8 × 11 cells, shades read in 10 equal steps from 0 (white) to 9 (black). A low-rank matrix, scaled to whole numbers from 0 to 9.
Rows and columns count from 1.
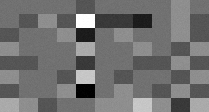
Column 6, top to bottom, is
5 7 5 5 5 5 5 4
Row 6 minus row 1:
-1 0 0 1 -4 0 1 0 0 2 -1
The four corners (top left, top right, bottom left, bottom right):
5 5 3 3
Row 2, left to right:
5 6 4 6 0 7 7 8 5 4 6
